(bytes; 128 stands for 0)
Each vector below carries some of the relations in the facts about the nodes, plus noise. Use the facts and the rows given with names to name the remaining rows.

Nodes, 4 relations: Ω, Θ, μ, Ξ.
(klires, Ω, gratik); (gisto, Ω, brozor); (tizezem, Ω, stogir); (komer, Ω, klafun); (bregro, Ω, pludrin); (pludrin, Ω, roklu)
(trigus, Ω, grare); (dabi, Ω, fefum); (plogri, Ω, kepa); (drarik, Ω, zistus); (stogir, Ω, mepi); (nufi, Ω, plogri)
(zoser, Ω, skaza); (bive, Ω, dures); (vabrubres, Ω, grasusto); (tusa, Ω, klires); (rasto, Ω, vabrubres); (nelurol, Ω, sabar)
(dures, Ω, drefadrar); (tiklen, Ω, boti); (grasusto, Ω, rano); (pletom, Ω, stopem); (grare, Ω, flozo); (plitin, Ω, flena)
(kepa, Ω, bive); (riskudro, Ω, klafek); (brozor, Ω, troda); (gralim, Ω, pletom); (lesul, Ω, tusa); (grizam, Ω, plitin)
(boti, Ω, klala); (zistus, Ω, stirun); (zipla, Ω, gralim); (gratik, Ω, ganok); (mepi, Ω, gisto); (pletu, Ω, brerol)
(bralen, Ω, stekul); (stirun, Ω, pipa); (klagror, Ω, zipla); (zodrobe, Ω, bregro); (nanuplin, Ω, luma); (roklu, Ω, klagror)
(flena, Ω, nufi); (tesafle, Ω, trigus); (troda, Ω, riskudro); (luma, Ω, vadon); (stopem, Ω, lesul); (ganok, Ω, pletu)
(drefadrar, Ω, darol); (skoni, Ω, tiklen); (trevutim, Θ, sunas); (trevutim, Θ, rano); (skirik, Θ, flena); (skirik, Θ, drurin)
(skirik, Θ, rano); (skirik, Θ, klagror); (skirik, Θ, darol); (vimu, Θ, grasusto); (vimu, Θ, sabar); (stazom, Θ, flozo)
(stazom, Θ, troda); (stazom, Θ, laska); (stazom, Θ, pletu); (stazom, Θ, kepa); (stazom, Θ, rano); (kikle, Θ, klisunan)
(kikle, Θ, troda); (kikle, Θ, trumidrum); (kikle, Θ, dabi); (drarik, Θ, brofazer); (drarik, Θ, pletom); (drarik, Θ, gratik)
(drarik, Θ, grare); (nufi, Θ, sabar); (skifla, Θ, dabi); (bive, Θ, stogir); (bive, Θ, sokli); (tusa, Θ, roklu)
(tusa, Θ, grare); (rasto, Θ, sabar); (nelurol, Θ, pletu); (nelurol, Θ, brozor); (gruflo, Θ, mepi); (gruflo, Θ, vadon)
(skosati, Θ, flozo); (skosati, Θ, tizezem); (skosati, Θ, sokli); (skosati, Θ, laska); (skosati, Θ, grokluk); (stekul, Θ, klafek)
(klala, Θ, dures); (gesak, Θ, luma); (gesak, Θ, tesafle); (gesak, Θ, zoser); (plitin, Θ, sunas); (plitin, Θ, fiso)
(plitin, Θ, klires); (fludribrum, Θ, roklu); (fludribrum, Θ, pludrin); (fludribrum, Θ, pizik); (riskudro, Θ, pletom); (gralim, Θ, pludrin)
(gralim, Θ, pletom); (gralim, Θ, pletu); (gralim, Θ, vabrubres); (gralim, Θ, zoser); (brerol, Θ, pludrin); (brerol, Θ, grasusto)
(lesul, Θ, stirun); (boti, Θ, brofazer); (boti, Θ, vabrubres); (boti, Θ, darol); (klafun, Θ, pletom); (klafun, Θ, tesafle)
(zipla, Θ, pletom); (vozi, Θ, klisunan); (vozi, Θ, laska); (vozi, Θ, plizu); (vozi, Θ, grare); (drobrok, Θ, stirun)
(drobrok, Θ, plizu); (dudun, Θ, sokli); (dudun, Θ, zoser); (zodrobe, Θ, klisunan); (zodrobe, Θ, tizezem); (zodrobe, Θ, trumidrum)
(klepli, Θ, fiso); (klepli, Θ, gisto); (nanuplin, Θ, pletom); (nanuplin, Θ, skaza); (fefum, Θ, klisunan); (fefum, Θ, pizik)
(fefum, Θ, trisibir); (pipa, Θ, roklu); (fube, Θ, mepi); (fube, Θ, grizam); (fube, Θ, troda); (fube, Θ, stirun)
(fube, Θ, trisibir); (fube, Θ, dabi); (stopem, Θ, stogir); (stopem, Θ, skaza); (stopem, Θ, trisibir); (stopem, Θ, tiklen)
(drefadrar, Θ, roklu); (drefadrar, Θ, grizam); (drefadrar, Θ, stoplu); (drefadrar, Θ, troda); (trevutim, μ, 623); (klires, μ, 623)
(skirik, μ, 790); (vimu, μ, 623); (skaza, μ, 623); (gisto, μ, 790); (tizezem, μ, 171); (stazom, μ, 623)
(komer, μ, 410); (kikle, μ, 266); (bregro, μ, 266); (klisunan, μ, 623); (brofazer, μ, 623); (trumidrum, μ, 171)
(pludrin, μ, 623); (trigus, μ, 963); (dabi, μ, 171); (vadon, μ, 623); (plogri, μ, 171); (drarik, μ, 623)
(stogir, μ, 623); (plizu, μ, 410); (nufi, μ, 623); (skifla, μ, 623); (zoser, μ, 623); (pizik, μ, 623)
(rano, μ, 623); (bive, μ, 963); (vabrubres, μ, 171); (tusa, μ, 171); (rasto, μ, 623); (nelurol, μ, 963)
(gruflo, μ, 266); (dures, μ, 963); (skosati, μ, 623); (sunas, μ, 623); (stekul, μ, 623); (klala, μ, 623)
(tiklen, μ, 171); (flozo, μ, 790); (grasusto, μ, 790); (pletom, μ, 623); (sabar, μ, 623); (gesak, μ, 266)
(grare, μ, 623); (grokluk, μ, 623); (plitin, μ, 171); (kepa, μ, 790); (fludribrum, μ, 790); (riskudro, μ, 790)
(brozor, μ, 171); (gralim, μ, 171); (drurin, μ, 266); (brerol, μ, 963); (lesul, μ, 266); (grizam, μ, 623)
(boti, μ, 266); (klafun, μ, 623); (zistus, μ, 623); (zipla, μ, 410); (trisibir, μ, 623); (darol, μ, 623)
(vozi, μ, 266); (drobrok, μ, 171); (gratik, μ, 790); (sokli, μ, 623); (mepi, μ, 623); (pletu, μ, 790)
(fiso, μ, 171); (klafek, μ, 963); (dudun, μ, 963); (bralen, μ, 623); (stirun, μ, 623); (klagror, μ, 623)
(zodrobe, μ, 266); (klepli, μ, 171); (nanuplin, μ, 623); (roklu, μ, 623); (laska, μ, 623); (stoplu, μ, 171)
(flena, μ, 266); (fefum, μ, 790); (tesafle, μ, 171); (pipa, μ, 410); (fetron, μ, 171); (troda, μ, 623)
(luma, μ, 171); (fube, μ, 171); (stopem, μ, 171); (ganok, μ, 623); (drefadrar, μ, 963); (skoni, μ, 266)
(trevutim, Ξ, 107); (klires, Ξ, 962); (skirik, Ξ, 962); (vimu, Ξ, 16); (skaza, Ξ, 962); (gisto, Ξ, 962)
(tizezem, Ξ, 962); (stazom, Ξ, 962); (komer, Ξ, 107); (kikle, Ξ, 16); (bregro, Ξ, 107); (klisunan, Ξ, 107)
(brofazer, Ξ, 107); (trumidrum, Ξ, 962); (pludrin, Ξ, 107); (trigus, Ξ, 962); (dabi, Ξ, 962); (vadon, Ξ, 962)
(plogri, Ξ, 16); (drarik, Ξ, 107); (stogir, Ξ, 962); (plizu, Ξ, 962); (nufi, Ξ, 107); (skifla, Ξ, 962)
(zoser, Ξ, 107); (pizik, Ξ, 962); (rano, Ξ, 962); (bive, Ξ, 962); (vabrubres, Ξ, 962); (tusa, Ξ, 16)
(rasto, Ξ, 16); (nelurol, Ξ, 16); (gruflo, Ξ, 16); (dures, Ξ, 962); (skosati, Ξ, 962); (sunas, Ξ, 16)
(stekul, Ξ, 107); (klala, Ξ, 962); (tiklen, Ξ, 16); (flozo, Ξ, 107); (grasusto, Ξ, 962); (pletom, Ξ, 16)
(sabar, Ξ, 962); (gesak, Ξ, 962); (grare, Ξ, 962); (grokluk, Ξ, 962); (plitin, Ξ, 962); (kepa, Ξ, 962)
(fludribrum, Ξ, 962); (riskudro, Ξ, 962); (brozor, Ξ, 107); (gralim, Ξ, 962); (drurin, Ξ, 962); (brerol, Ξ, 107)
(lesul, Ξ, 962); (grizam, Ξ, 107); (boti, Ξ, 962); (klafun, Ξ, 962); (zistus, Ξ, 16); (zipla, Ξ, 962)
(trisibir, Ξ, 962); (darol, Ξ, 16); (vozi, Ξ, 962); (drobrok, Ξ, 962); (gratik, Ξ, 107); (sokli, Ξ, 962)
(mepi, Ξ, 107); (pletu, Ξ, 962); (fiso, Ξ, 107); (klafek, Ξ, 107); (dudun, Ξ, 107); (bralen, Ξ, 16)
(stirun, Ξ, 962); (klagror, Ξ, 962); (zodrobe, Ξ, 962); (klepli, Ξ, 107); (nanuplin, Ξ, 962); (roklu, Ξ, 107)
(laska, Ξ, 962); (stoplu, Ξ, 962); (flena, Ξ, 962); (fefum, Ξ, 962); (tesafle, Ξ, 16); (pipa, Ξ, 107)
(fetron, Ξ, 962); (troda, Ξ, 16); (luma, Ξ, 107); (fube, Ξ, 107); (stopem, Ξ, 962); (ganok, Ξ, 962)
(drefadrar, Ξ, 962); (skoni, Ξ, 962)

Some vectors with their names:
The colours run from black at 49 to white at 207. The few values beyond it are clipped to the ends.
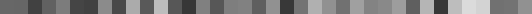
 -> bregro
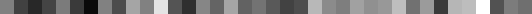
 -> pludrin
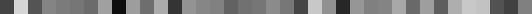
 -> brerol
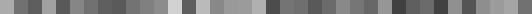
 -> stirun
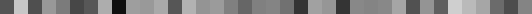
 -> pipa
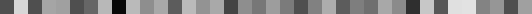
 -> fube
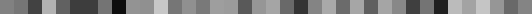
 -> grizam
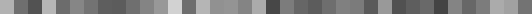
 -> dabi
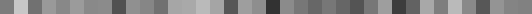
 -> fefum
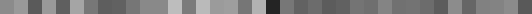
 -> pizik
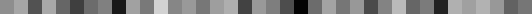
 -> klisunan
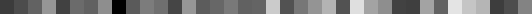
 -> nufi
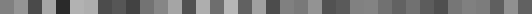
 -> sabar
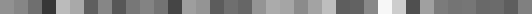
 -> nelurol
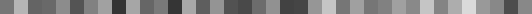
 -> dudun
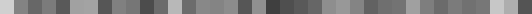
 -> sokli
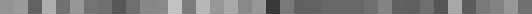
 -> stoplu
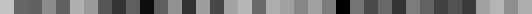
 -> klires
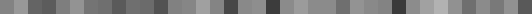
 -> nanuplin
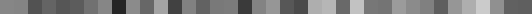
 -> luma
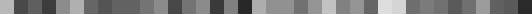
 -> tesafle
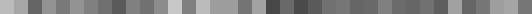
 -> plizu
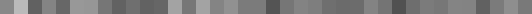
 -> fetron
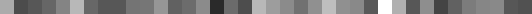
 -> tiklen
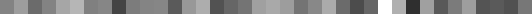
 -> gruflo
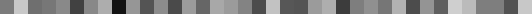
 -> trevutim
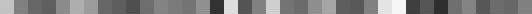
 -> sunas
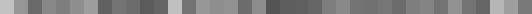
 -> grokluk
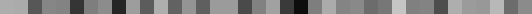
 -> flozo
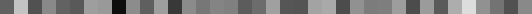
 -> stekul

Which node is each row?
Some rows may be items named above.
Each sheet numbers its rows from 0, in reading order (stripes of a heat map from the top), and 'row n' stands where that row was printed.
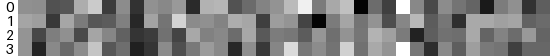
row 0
tusa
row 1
klisunan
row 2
dures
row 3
plogri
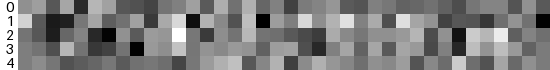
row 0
sabar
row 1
pletom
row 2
roklu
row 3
grizam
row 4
riskudro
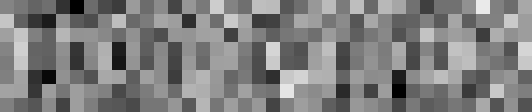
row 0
brozor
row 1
klagror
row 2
skosati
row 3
trevutim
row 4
trevutim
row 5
gralim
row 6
lesul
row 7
grasusto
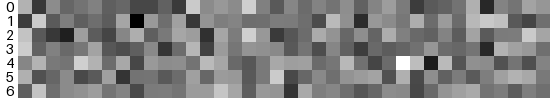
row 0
flena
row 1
brerol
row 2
klagror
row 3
pletu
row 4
kikle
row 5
stogir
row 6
fludribrum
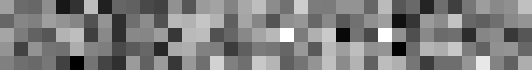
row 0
gisto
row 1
drefadrar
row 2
tusa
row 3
bive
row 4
brozor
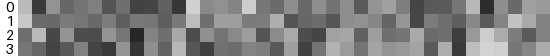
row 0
flena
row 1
tizezem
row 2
klafek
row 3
bregro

